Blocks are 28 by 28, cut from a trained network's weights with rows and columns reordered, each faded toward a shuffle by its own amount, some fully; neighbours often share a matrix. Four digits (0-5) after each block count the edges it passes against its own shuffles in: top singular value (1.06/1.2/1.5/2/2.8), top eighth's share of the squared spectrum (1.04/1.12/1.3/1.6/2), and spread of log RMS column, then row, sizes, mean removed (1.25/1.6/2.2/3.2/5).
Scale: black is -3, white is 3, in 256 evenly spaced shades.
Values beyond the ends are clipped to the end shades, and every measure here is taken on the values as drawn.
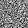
0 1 0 0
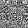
3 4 1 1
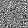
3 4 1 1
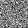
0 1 0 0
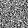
0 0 0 0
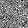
0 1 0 0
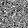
0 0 0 0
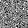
0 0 0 0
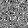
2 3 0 1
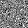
0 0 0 0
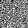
1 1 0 0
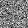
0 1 0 0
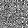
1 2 1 0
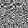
3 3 0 1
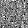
2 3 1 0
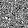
1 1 0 0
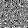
2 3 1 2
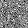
0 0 0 0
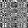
4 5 3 2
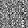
3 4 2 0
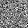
1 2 0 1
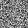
1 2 0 0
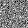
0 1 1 0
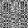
4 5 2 2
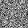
2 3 0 1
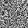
3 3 1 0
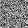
0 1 0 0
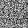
0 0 0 0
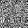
3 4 1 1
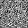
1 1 0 0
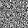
2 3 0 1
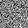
2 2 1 0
